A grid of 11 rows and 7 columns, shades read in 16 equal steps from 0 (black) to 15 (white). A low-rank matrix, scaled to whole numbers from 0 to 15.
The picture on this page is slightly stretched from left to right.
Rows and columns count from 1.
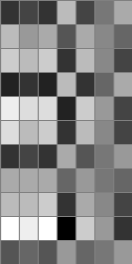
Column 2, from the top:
4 9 11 3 13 11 4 10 11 14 6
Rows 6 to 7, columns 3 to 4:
12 3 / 3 10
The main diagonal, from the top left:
3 9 12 11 12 8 9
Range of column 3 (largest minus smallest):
13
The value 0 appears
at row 10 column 4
